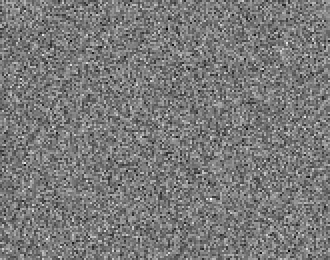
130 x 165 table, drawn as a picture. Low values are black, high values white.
Slope: none. Grain: fine. Average level on the scale: 50%. Odd rows or columns: none. Histogram: bell-shaped. Stripes: none.
